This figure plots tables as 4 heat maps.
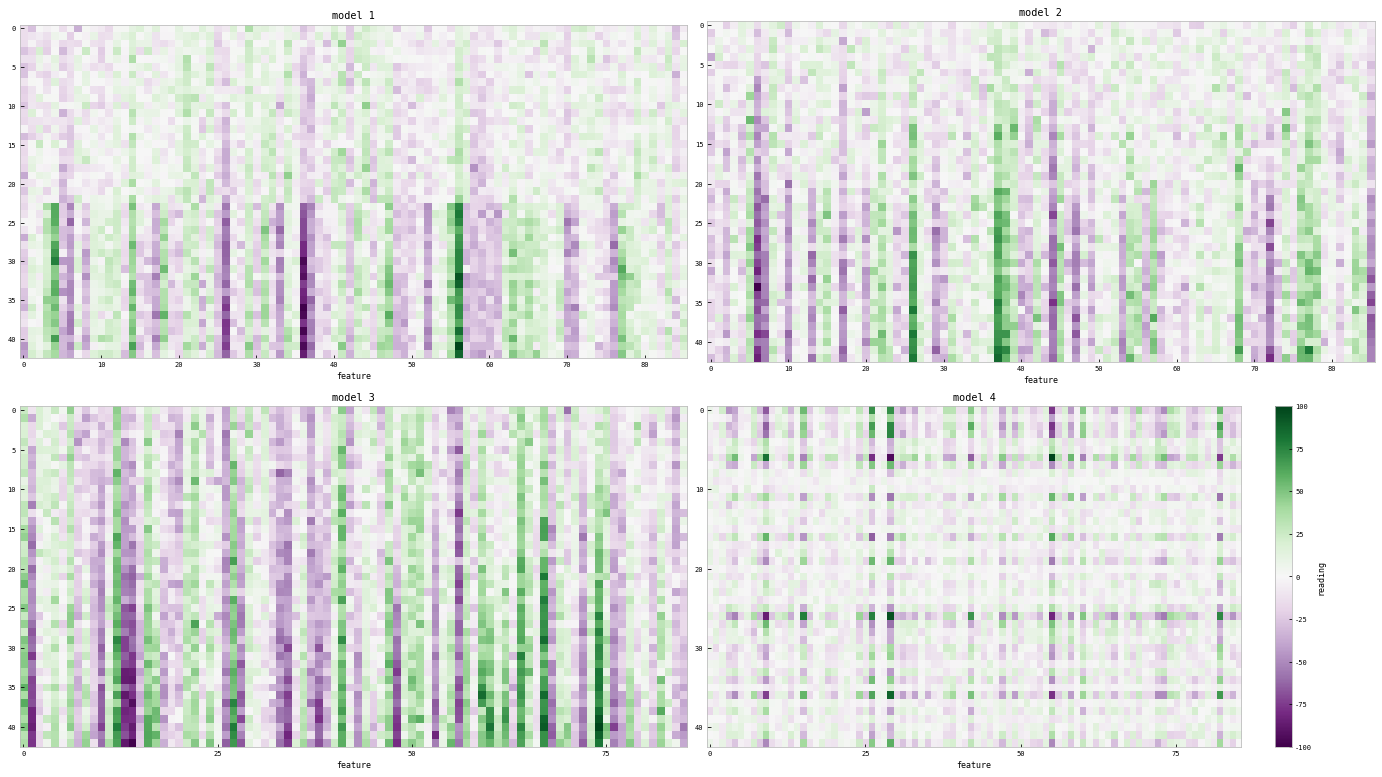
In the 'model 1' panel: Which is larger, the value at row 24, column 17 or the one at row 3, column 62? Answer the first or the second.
the second
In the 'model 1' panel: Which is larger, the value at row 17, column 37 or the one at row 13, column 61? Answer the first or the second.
the second
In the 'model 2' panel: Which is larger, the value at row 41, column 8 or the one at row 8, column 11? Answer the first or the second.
the first
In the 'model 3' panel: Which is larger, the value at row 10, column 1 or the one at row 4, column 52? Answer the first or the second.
the second
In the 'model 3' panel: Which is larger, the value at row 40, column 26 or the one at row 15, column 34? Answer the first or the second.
the second
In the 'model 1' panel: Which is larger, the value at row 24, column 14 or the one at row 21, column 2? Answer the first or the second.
the first
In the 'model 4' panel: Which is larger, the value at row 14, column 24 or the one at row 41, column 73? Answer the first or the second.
the second
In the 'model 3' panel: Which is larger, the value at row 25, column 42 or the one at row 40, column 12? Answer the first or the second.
the second
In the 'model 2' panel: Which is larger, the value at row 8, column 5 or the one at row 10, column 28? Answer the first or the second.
the first
